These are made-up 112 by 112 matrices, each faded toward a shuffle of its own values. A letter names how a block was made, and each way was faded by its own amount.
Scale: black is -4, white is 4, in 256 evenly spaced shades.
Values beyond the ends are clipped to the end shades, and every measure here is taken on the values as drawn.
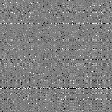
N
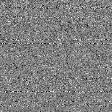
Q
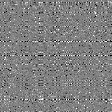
N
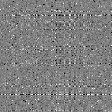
N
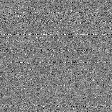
Q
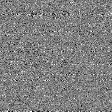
Q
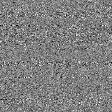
Q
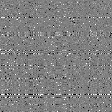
N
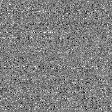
Q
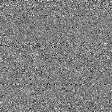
Q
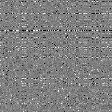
N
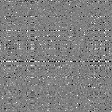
N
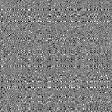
N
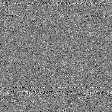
Q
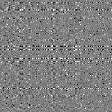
N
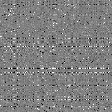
N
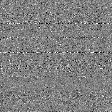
Q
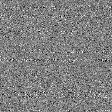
Q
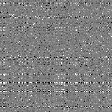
N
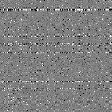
N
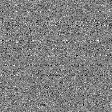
Q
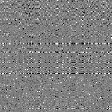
N
